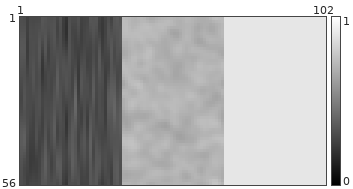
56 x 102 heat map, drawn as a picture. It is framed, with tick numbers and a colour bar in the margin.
The table splits into one row of 3 panels. Panel 1,1: low, streaked downward, faint in contrast. Panel 1,2: high, blotchy, faint in contrast. Panel 1,3: very high, flat.
